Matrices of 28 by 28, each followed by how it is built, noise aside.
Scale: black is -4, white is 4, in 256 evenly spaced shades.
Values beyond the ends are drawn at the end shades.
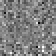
low rank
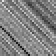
Toeplitz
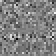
low rank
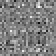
low rank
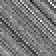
Toeplitz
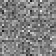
low rank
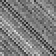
Toeplitz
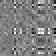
low rank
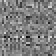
low rank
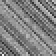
Toeplitz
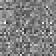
low rank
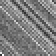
Toeplitz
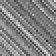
Toeplitz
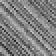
Toeplitz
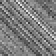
Toeplitz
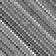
Toeplitz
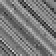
Toeplitz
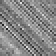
Toeplitz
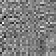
low rank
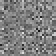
low rank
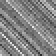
Toeplitz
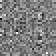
low rank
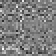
low rank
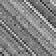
Toeplitz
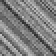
Toeplitz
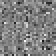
low rank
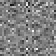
low rank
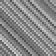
Toeplitz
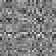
low rank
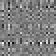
low rank
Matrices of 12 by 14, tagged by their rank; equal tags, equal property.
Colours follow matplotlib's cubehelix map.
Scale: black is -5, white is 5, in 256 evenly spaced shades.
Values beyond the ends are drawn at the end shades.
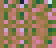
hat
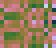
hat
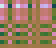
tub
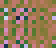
hat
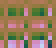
tub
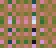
tub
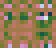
hat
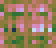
hat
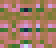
hat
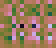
hat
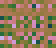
hat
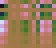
tub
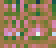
hat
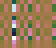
tub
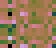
hat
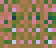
hat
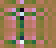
tub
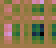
tub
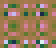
tub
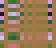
tub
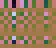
tub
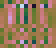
hat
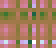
tub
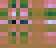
tub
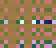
tub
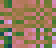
hat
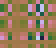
tub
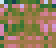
hat
